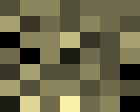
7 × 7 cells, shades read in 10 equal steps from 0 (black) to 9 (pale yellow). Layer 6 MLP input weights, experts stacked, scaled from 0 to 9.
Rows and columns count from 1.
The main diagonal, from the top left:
3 2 5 1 5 4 0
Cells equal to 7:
1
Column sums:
22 29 31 31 27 26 21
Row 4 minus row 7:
3 -8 1 -8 0 -2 5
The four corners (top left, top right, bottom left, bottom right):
3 4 1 0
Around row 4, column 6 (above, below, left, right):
3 3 4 5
